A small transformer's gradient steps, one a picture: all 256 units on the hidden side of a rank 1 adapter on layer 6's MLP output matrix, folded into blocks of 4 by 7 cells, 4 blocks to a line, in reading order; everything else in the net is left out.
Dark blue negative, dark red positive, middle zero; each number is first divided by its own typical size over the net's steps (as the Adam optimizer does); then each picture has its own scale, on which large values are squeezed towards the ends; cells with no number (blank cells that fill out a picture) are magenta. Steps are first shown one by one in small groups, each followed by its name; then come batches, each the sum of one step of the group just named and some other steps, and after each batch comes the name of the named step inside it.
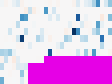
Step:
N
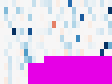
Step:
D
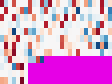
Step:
D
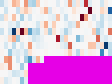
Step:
D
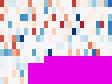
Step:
N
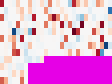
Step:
D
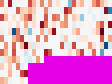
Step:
D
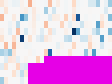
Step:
N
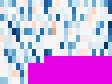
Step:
D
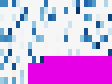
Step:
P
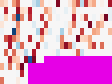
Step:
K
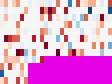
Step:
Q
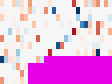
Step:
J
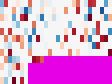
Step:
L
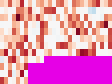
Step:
L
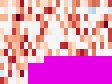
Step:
Q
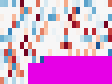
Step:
P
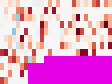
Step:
K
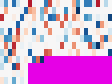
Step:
P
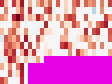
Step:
K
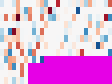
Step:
P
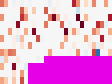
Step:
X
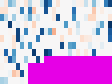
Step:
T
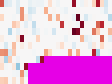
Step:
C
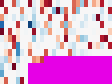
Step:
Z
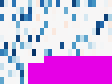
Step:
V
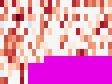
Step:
Z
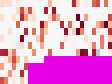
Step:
X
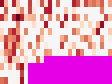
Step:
C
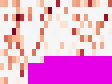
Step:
C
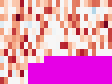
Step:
Z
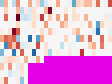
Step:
V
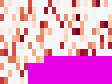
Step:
C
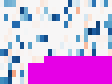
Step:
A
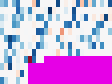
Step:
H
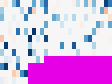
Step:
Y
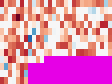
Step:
Y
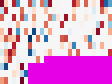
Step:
Y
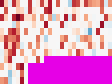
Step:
A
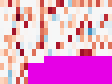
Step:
A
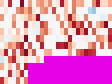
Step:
H
